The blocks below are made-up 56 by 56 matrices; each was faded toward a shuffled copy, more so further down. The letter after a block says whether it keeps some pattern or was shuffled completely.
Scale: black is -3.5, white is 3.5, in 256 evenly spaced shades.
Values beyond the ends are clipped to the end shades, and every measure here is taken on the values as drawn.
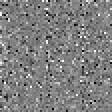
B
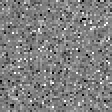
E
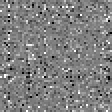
B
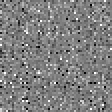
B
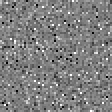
E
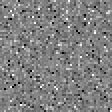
E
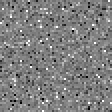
E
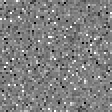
E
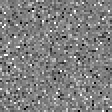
E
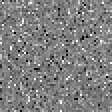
E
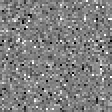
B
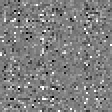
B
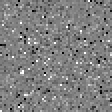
E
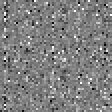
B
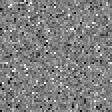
E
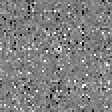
B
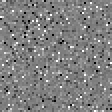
E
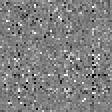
B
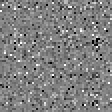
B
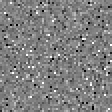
E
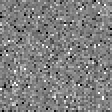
E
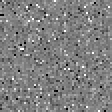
E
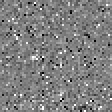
B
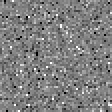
E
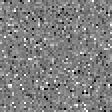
E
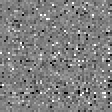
B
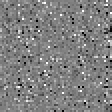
B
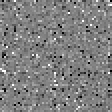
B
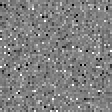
E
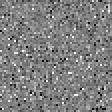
E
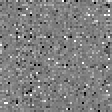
B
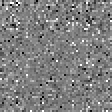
B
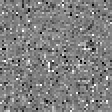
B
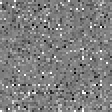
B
